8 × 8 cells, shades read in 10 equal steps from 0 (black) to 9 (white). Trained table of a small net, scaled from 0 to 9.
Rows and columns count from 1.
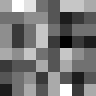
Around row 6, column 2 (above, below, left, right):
5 4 2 3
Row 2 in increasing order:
1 2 3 3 4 4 5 5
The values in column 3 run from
3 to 8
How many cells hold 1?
4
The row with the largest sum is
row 1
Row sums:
50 27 32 23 41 31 27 37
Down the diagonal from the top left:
6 4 4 7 3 6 1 6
